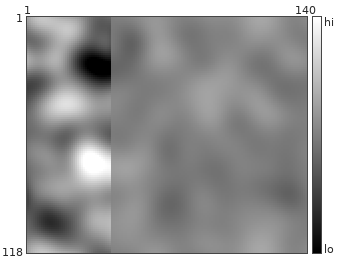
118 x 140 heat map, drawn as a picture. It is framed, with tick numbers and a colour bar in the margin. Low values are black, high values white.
Ninth with the lowest average: top left. Ninth with the highest average: middle left. Seam: vertical, 30% of the way across, the right part calmer. Slope: none.
